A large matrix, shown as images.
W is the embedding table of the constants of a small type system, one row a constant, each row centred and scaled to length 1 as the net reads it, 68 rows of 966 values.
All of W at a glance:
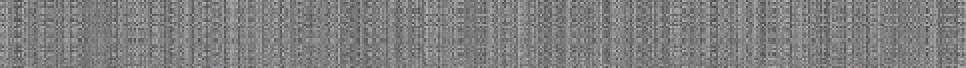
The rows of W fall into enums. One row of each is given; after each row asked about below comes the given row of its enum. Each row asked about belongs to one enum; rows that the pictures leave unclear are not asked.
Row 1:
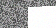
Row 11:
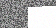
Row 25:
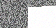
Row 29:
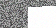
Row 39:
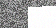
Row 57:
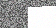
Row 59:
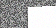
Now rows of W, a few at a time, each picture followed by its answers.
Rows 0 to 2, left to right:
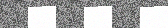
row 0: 1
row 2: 29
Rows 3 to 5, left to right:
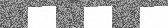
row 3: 29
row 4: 1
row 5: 29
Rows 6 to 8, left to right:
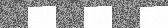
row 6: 1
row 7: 1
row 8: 11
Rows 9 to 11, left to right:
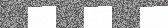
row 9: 57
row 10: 29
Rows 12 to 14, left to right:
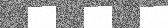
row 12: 57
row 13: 11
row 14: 25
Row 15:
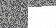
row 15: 25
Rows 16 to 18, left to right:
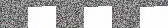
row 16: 11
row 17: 29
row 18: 11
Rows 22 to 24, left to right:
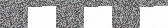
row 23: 29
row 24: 25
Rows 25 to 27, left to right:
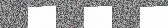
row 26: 11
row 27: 11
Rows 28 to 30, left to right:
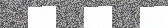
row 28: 39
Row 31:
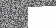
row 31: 11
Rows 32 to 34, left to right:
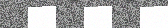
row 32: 29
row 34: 1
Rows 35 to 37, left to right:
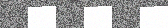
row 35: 57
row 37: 11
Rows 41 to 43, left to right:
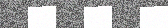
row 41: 39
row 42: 39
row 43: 11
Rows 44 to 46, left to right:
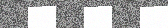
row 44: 1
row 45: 57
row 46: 1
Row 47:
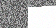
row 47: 25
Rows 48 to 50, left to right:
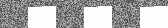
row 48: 11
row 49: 57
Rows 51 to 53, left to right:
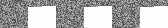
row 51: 1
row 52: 11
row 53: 29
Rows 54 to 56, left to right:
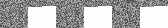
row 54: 29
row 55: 29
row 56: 1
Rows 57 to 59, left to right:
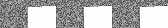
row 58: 59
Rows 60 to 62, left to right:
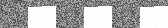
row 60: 1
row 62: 29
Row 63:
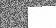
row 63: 59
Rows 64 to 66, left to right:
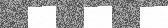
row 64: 39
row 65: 25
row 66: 1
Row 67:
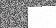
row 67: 59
